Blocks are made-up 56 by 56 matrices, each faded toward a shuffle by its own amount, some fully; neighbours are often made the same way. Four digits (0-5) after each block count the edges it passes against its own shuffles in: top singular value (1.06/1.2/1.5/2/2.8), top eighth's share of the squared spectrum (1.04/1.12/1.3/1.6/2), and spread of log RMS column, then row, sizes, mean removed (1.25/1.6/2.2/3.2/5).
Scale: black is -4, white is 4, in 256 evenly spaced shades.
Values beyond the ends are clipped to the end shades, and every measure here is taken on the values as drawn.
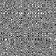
4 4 2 2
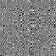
4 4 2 2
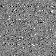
2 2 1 2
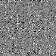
1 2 1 2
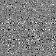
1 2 1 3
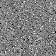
0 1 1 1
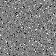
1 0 0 0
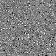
3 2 0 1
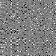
4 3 1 2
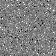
2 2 0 0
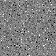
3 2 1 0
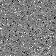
0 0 0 0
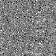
3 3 1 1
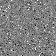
0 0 0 0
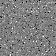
0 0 0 0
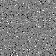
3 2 0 1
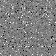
3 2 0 1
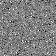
0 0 0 1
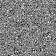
0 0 0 0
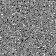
1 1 0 0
